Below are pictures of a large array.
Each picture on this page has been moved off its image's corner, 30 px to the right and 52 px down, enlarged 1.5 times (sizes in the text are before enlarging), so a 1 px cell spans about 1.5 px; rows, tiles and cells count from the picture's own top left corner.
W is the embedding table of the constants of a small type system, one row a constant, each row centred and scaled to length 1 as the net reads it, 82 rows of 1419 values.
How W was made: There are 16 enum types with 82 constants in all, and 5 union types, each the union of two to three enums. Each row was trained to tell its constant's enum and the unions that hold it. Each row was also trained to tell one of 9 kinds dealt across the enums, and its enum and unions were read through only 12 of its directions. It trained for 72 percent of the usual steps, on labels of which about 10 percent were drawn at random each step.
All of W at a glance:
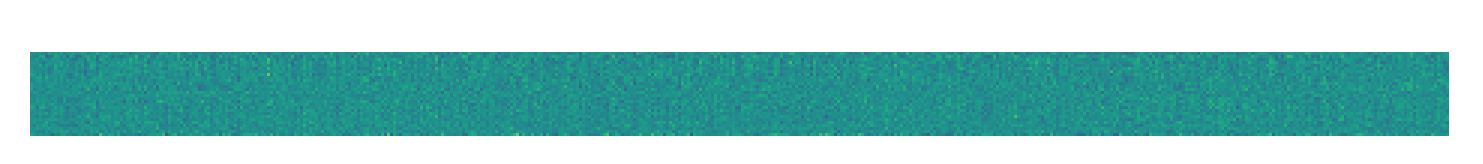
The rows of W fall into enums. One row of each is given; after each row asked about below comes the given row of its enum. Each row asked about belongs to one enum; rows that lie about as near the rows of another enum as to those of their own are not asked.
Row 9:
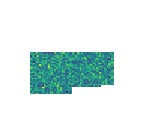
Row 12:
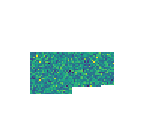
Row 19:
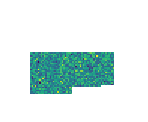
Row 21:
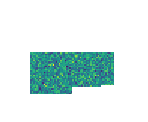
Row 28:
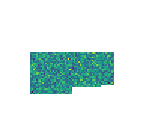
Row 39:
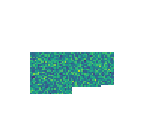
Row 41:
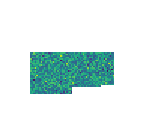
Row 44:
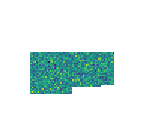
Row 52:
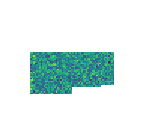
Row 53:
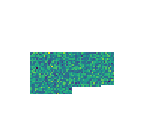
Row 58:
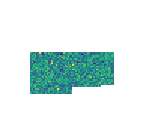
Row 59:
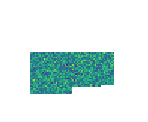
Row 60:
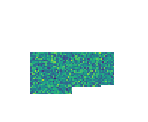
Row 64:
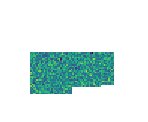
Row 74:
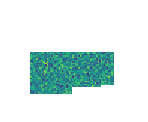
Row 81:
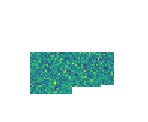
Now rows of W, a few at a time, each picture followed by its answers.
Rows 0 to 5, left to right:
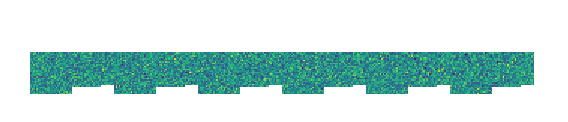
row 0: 28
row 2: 19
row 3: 58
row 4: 58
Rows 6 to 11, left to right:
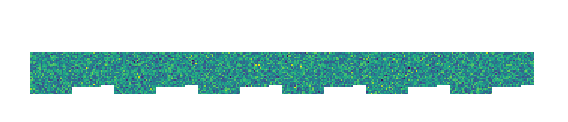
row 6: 52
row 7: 74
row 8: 9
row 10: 81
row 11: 9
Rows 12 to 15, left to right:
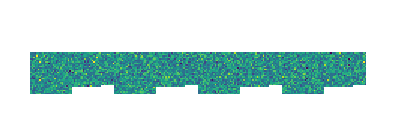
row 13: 21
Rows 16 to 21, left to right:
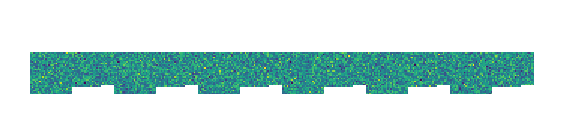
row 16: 74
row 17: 59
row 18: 59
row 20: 60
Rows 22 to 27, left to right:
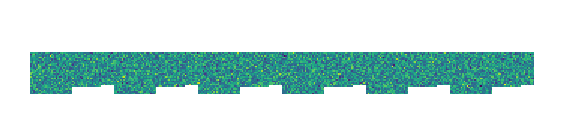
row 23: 59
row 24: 81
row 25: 60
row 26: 21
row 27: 19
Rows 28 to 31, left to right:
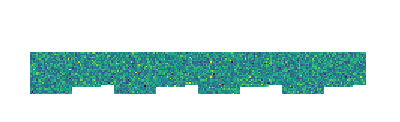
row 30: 53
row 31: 19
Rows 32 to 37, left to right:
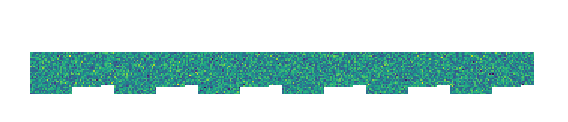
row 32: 52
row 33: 53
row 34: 81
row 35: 53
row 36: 64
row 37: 74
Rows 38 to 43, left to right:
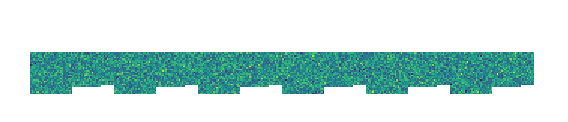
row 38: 53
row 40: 81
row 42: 39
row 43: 74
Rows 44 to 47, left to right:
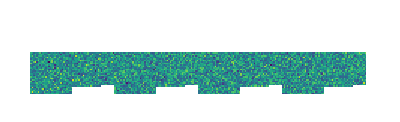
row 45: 59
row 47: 52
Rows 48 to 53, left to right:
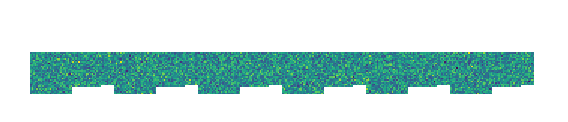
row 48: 81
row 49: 60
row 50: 52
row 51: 28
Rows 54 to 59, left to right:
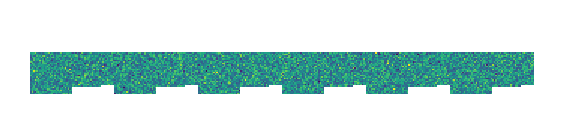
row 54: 21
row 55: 21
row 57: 28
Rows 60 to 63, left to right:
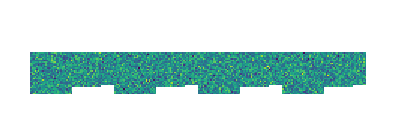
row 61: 58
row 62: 74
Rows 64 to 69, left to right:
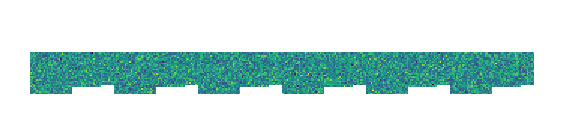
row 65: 9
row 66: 21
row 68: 28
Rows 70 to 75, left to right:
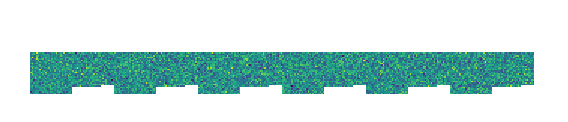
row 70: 60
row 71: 59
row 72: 52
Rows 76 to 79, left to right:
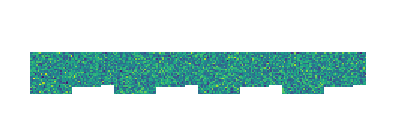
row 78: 19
